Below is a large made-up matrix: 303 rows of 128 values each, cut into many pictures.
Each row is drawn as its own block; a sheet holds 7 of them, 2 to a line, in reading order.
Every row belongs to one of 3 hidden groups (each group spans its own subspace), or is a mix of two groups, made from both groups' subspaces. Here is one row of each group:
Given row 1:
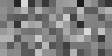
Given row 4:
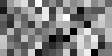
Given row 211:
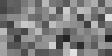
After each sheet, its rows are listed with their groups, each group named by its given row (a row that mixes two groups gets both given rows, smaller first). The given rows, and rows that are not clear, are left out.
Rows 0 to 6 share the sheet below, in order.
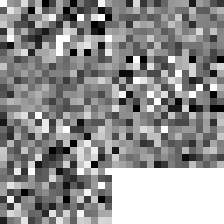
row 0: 211
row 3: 1
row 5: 4
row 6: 1
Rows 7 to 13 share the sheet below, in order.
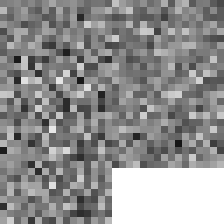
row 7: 211
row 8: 4
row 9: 1
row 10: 4 and 211
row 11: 4
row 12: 1
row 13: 4
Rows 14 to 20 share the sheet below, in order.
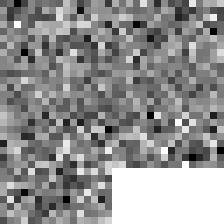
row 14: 211
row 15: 1 and 211
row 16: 1
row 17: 1
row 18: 211
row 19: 4 and 211
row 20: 1
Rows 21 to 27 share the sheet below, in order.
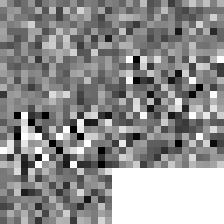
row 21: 4 and 211
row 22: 1
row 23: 4
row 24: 1
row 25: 1
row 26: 1
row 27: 1
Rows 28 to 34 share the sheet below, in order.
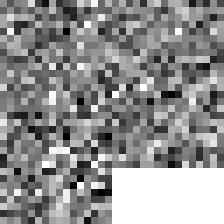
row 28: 1
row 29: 1
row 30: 4 and 211
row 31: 1 and 4
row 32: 4
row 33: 211
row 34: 211
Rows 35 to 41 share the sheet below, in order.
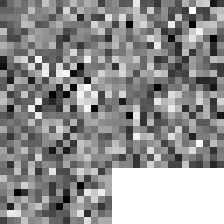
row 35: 211
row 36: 1 and 211
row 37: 4
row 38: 211
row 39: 4
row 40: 1
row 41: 1 and 211
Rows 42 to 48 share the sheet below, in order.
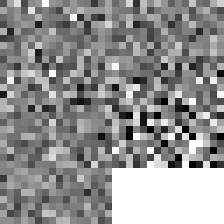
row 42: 1 and 211
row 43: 1
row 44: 4
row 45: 211
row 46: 4 and 211
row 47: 1 and 4
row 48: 211
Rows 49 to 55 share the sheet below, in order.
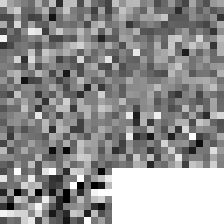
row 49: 4
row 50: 211
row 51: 1
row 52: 211
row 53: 4
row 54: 1
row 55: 211
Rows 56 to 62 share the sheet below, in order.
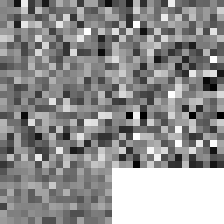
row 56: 1
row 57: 1 and 4
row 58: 1 and 211
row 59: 211
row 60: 1 and 4
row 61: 1
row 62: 4
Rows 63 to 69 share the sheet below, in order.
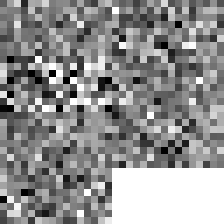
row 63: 1
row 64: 4 and 211
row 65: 4
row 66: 1 and 211
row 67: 4 and 211
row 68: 4
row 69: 1 and 211
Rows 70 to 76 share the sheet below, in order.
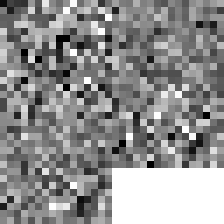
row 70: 211
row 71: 211
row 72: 1 and 4
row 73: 4
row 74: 1
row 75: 1
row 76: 1 and 4
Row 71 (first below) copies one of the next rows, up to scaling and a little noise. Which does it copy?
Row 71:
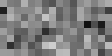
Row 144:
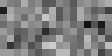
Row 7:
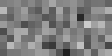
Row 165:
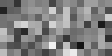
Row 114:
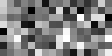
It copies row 144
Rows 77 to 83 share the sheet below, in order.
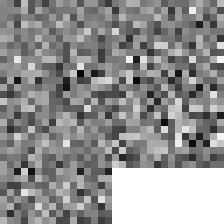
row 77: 1
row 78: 211
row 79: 211
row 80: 1
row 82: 1 and 4
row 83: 1
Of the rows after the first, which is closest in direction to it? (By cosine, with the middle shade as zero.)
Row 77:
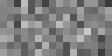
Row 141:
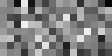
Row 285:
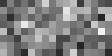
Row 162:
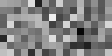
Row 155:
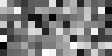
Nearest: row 141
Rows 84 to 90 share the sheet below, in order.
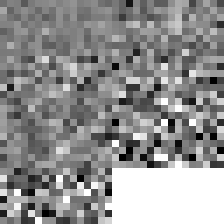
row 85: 1 and 211
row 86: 1
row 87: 211
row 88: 4 and 211
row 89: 211
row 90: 211
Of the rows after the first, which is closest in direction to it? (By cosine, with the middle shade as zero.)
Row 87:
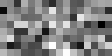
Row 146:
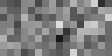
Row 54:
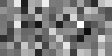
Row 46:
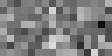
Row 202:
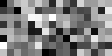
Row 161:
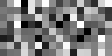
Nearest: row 46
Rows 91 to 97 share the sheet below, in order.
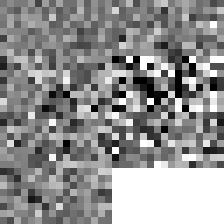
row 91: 4
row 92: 211
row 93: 4
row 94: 1 and 4
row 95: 1 and 211
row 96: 4
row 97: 4
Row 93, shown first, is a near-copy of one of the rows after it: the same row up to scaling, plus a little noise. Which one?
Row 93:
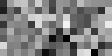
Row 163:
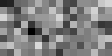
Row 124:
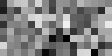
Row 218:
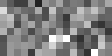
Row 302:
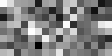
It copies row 124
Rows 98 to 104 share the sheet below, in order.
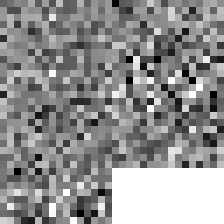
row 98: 4
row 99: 4 and 211
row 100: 4
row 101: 1
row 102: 1 and 4
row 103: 211
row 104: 4 and 211
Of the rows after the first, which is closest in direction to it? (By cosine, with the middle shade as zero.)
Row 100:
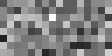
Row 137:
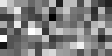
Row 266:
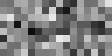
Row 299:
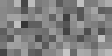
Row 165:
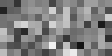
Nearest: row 266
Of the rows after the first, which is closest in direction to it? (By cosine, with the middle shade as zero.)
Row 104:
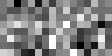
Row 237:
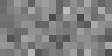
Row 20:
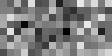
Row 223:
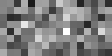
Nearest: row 223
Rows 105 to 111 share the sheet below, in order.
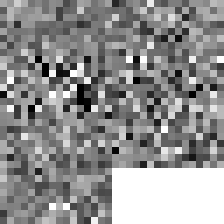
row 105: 211
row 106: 4
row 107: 4
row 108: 1
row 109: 1
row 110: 4
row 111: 4
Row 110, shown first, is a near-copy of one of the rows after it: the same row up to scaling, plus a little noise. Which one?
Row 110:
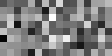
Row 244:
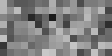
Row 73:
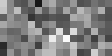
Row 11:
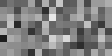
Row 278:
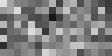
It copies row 11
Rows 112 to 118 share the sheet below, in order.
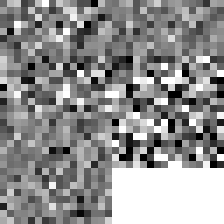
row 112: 1
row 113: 1
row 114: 211
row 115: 1 and 211
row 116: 4
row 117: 211
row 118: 4
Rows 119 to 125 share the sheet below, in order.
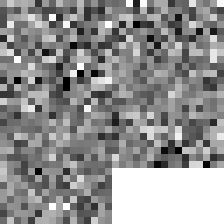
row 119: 4
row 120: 1
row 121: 211
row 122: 211
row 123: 211
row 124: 4
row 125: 4
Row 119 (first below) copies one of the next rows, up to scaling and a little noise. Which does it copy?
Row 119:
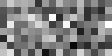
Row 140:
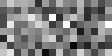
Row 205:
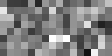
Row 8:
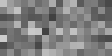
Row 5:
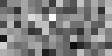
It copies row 140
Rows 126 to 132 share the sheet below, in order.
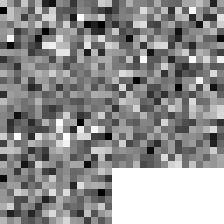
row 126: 211
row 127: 211
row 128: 4
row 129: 1
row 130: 211
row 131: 1 and 211
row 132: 211
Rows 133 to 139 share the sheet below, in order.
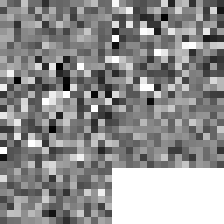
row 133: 1 and 211
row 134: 4
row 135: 4 and 211
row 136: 4
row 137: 4
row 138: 211
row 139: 211
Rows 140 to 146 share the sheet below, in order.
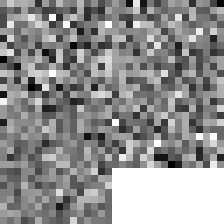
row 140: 4
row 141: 1
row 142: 4
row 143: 4 and 211
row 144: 211
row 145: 211
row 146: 1 and 211
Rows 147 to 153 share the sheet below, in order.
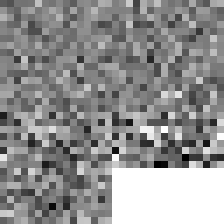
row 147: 4
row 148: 1
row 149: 1
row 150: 4
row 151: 4
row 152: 4
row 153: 1 and 4
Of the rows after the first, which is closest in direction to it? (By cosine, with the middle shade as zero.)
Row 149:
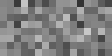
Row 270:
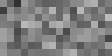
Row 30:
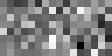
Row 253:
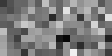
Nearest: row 270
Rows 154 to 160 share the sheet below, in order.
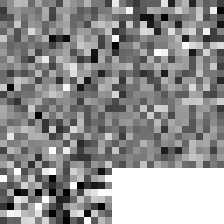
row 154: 4
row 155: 4
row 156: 1
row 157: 4
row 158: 4
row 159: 4
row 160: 211
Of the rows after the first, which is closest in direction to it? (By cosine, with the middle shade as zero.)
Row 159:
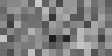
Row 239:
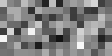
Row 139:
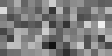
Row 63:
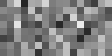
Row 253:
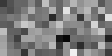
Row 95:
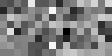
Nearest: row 239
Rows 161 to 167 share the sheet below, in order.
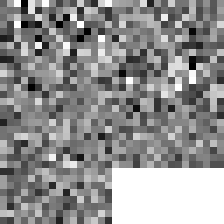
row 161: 1
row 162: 4
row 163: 4
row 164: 1 and 211
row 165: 211
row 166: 1
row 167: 4 and 211
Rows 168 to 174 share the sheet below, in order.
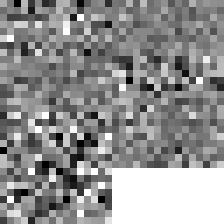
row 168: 1 and 211
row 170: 211
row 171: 1 and 4
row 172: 1 and 4
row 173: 1 and 4
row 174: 1
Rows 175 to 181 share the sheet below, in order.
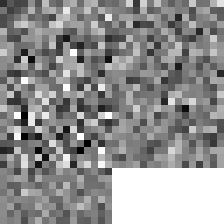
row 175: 211
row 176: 1
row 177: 1
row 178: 211
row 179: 1
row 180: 211
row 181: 1
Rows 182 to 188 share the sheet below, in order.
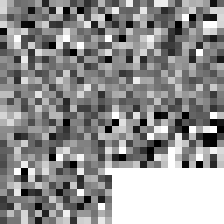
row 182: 211
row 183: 211
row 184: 1
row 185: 1
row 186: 211
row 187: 211
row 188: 1
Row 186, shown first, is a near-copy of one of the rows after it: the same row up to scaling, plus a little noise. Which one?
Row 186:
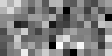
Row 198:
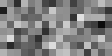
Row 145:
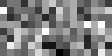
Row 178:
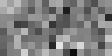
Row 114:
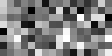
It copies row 178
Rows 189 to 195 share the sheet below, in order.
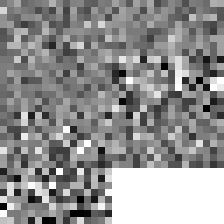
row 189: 211
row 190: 211
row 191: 1
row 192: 1 and 4
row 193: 1 and 4
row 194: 1
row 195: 4
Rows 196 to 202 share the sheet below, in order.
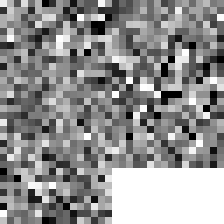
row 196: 211
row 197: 211
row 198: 211
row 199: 4
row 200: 211
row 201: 1
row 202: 4
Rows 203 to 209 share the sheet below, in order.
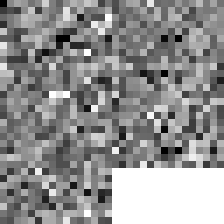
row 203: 4 and 211
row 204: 4
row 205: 4
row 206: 4
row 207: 211
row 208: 4
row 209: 4 and 211
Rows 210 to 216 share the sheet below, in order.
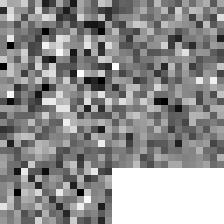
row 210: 211
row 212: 211
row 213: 211
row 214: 1 and 211
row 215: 1 and 211
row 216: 1
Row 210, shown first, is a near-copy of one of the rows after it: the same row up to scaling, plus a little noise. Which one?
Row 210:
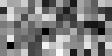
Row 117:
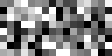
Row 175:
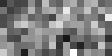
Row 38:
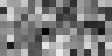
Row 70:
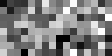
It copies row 38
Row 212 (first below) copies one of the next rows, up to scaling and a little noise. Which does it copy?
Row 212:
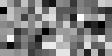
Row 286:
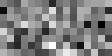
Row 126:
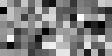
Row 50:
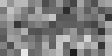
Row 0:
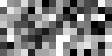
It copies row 126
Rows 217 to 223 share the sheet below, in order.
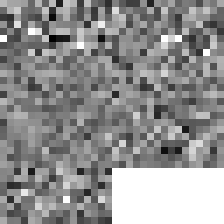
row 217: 4
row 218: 4
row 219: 4
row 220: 4
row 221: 4 and 211
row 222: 1 and 4
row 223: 1
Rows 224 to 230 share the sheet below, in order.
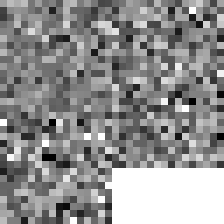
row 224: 4
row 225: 211
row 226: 211
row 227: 211
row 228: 211
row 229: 4
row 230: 211
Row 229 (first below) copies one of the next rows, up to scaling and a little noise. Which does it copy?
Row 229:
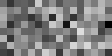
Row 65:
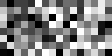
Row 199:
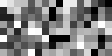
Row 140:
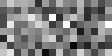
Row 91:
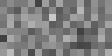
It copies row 65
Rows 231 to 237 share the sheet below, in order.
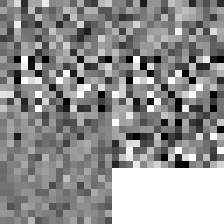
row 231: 1
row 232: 1
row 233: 1
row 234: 1
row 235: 1 and 211
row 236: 211
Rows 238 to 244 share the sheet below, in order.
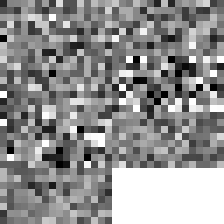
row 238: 4
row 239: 1 and 4
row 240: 4
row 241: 1
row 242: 211
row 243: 4
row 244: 4
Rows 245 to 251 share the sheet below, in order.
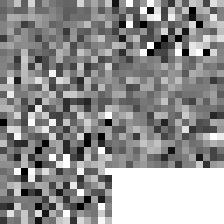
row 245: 1 and 4
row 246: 1 and 4
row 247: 1 and 4
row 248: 211
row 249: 1 and 211
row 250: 4 and 211
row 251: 1
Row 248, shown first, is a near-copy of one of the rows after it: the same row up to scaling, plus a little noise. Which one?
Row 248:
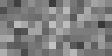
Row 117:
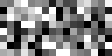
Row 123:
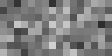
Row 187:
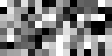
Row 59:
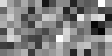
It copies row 123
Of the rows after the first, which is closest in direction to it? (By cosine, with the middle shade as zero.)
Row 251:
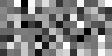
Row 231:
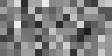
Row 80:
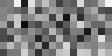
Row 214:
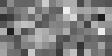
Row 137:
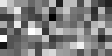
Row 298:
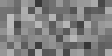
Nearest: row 80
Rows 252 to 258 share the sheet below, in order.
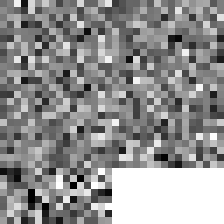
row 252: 1
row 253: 211
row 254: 1
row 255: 1
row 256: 211
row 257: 211
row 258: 4 and 211
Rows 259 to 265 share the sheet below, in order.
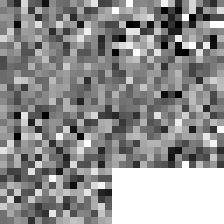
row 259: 1
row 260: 211
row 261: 1 and 211
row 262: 4
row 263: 1
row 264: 211
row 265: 1 and 211
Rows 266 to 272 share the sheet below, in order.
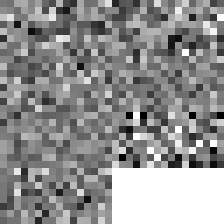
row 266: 4 and 211
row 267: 211
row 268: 211
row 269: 1
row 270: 1 and 211
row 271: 1
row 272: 1
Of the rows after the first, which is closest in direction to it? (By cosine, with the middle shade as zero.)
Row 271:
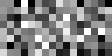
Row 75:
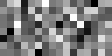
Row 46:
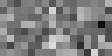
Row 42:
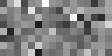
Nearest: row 46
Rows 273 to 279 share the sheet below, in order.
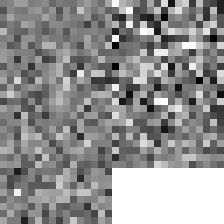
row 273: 211
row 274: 4
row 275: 211
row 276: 211
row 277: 1
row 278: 4
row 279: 211
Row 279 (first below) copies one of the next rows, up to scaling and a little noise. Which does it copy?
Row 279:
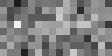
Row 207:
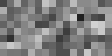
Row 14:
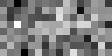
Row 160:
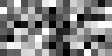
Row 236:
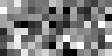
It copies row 14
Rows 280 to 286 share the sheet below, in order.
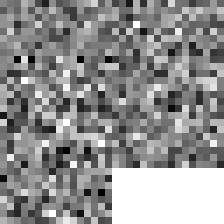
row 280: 1
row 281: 1 and 4
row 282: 1
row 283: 211
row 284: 211
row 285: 1 and 211
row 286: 211
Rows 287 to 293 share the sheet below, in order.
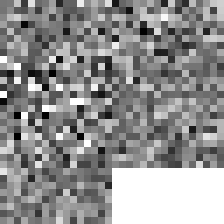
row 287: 1
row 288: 4
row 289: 4
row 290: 1 and 4
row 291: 1
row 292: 211
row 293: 4 and 211
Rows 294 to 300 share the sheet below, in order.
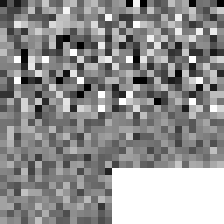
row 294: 211
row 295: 1
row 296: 1
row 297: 1 and 211
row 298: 1 and 4
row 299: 1
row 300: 1
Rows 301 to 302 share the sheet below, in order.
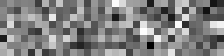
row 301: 4
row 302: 4
